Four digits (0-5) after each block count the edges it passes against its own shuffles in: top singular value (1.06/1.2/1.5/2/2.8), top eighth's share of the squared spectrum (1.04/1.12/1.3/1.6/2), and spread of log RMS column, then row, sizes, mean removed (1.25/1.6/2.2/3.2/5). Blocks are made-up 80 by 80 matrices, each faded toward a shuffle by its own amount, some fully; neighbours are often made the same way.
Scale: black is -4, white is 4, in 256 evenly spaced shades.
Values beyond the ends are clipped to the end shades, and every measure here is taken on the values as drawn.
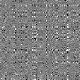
5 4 3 3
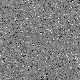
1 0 0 0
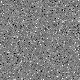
1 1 0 0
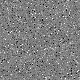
0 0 0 0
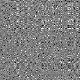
4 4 2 2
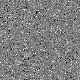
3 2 0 0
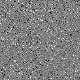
3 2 1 1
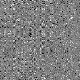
4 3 2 2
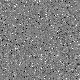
1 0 0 0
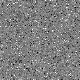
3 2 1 0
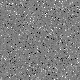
0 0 0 0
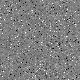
2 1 0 0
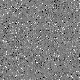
3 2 1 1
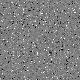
2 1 0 0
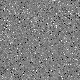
1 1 0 0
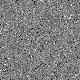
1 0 0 0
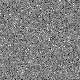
2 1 0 0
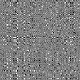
5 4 3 3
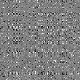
5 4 3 3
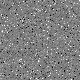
0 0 0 0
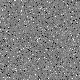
1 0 0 0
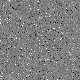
0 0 0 0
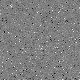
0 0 0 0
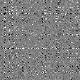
2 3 3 3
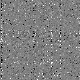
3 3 2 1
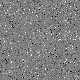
0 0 0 0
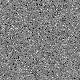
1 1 0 0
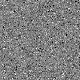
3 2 1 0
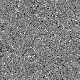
2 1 0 0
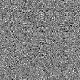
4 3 1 1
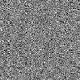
4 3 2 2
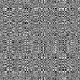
5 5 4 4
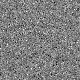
1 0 0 0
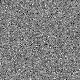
3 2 0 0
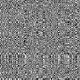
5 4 3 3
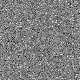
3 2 0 0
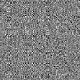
4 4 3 2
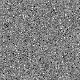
2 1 0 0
